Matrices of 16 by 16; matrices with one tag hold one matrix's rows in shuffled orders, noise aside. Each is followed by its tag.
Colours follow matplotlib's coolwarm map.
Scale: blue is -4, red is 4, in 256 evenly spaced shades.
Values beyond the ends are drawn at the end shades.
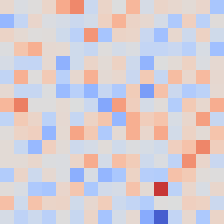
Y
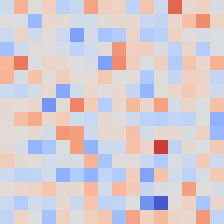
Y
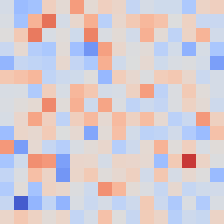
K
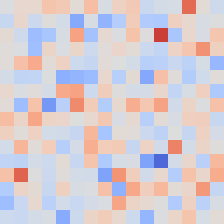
Y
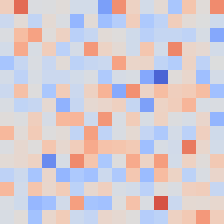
Y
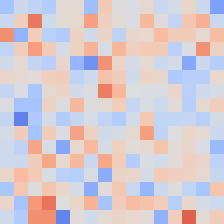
K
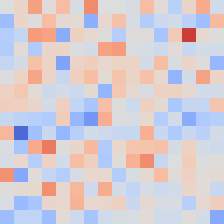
K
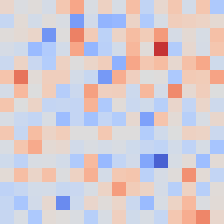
Y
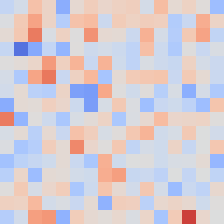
K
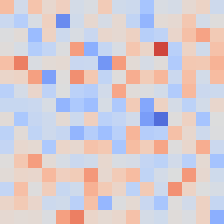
Y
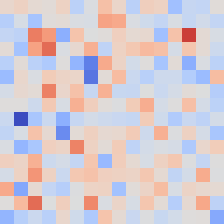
K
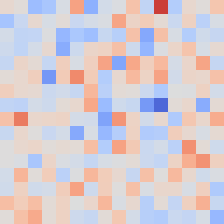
Y
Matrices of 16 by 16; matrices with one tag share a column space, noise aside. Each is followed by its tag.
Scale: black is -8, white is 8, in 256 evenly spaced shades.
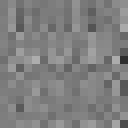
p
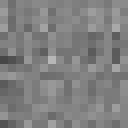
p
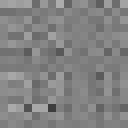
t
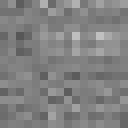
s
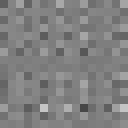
t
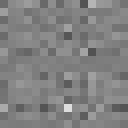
t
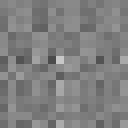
p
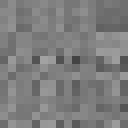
p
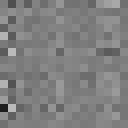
t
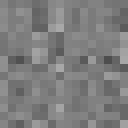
p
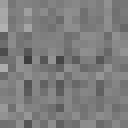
p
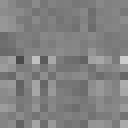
p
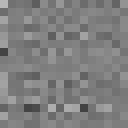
t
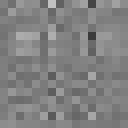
s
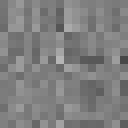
p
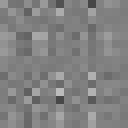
s
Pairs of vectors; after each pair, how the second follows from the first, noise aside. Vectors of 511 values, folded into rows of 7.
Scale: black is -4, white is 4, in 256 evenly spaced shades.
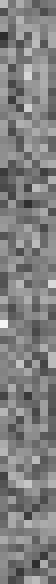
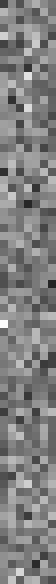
sign-scrambled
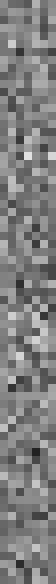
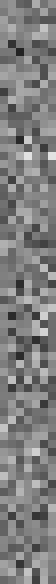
sign-scrambled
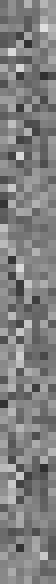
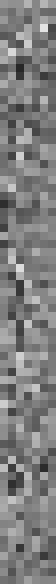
sign-scrambled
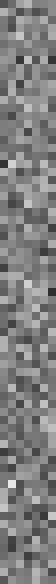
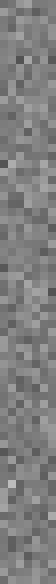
shrunk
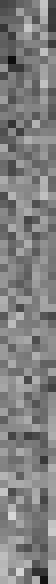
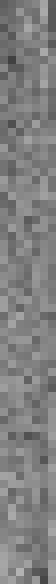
shrunk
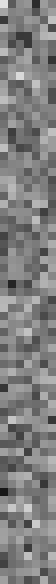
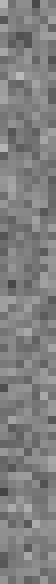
shrunk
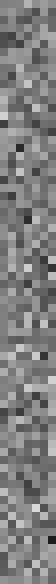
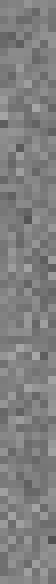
shrunk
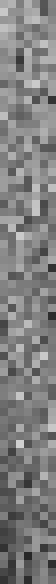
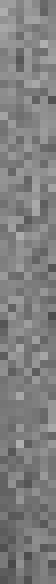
shrunk
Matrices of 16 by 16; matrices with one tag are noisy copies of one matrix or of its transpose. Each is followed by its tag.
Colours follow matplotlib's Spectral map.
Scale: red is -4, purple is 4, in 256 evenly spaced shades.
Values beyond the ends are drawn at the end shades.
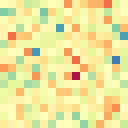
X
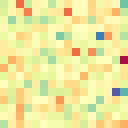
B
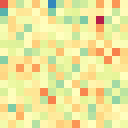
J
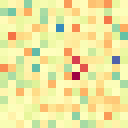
X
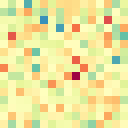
X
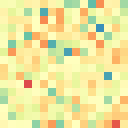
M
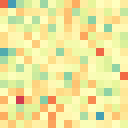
J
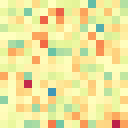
M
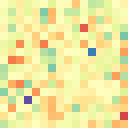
M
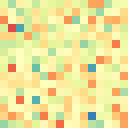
B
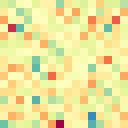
B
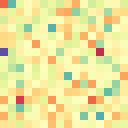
J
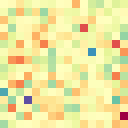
M
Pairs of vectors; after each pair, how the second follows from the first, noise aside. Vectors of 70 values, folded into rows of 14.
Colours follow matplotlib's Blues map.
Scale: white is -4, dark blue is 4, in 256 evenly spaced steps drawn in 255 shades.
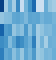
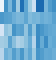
negated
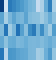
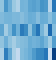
reversed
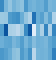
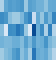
negated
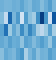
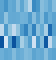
reversed
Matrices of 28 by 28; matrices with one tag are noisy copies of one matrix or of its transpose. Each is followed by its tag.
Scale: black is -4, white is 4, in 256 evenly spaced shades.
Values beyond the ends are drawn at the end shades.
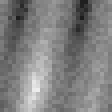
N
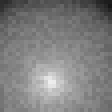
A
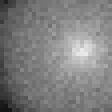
A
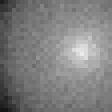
A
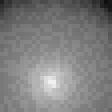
A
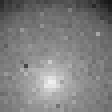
A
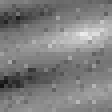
N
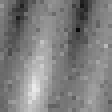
N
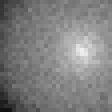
A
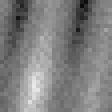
N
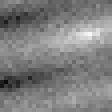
N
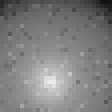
A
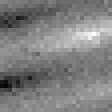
N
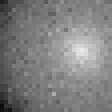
A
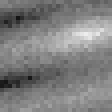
N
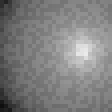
A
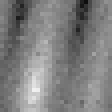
N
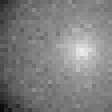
A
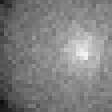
A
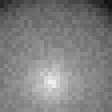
A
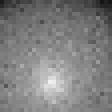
A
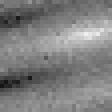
N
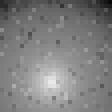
A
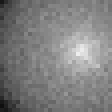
A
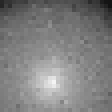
A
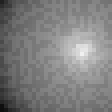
A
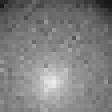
A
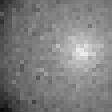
A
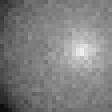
A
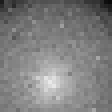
A
